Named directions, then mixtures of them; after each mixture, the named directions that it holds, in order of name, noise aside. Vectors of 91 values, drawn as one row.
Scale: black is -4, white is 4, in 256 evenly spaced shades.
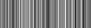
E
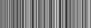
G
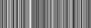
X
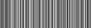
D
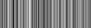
E, G, X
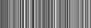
D, G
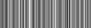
D, G, X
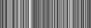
D, E, X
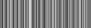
D, G, X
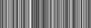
X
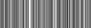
D, G, X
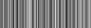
G, X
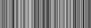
E, X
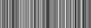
E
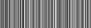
D, G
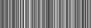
D, E, G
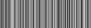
D, E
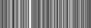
D, E, X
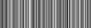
D, G, X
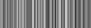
E, G, X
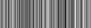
E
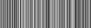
D, E, X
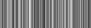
E, X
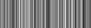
E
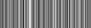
D, G, X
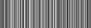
D
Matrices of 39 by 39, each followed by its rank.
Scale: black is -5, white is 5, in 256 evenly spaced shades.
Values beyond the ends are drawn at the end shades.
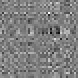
five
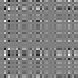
one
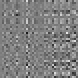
three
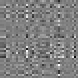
three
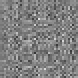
five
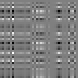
one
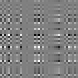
one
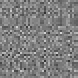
five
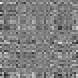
three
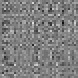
five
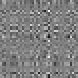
three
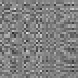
three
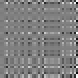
one
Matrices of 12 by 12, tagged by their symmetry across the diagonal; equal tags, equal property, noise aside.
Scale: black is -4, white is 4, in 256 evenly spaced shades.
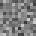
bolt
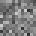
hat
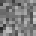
hat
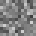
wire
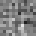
bolt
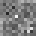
wire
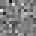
bolt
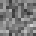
hat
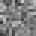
bolt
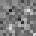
wire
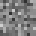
bolt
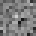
wire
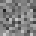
hat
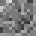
wire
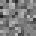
wire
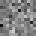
hat
